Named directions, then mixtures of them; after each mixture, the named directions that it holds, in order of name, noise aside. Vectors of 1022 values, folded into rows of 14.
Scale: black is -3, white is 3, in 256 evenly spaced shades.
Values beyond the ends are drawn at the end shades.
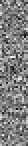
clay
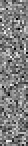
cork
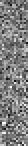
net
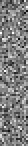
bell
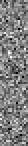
bell, clay, cork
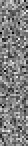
bell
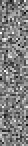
bell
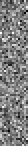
bell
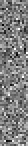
cork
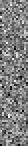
clay, cork, net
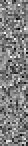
clay, cork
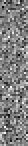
bell, cork, net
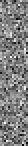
clay, cork, net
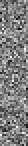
bell, cork, net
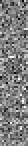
bell, clay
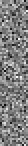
bell, net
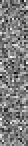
bell, clay
